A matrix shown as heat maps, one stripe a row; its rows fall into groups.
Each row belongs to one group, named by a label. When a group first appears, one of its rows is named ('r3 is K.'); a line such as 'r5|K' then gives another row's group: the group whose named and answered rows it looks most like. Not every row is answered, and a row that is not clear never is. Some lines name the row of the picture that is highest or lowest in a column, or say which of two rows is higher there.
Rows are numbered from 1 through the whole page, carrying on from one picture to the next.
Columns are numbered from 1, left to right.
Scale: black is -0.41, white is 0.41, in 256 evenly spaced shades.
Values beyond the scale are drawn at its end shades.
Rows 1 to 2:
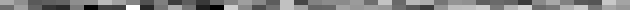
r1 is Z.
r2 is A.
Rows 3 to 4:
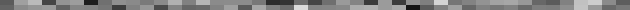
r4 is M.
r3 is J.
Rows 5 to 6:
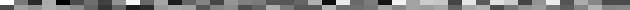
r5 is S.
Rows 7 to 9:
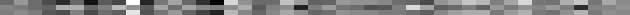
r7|A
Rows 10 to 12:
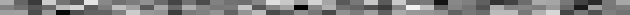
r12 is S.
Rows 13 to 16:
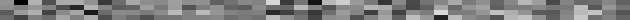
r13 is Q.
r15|J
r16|Q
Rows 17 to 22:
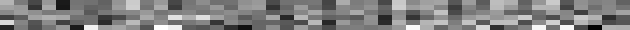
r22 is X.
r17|S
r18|S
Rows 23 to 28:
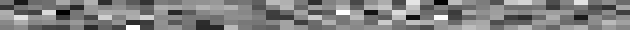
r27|Z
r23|Q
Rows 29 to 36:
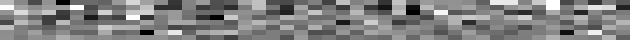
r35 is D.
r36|X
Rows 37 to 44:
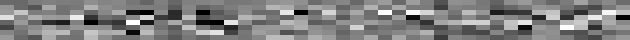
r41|A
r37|Q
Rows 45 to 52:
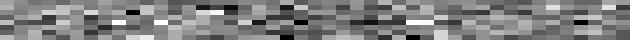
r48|J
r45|Z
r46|X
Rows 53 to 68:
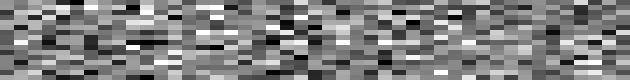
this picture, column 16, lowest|62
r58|Q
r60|J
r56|S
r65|D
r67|J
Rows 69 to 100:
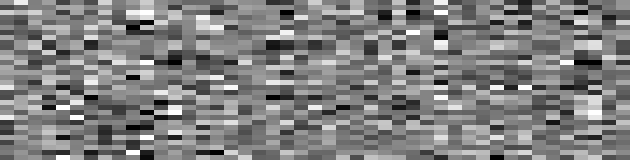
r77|J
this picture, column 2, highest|69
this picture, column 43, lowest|81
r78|J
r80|Z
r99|A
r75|Q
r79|S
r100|D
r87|X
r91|D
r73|D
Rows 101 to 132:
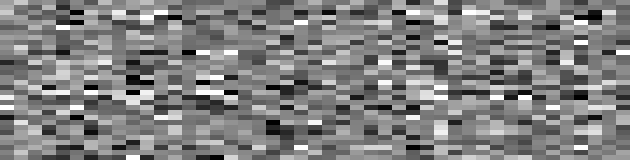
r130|M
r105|M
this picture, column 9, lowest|130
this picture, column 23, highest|125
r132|A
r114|Q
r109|Q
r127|J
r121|A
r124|X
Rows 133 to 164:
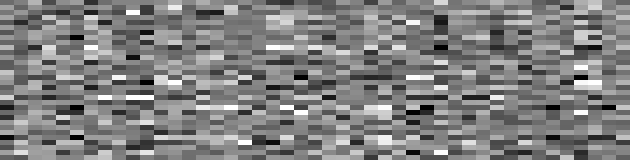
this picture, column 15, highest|154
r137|Q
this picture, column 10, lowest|144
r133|J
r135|A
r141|D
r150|J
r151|Z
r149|D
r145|J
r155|M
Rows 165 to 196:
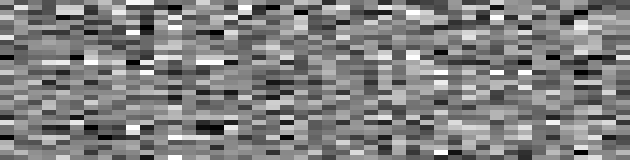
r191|A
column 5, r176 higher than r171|Yes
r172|S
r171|A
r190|A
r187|J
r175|Q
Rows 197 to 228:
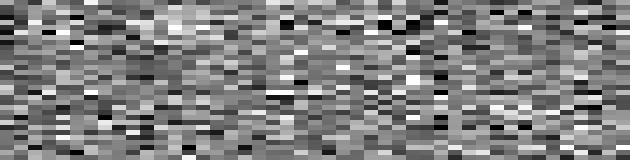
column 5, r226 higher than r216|No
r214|S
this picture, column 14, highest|228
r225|J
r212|Q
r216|J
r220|Q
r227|M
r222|D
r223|A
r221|Z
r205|X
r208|Q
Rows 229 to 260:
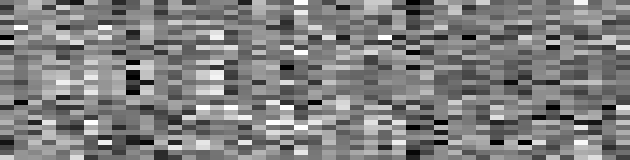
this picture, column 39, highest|257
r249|Q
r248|S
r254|M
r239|M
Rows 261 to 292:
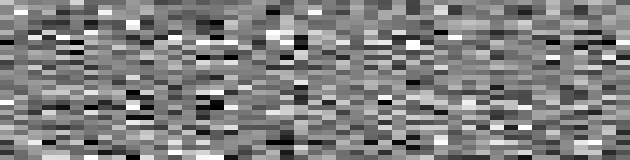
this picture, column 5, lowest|282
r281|S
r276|A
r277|M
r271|M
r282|A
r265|A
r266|A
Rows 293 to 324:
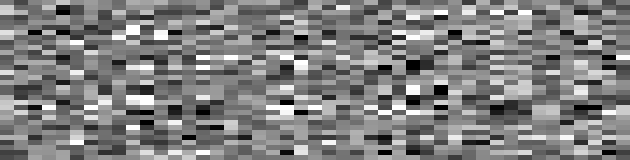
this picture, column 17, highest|304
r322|M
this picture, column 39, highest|320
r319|M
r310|Q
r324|X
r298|A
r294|S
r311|Q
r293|D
